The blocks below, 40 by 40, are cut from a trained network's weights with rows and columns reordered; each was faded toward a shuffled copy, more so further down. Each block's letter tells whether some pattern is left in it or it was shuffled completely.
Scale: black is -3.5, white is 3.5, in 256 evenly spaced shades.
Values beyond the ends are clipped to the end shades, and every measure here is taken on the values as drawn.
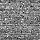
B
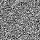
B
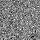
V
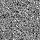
V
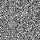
V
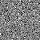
B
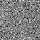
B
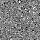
B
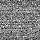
B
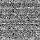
B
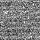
B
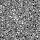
V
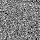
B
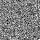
V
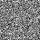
V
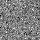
V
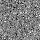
V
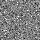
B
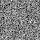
V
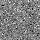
V
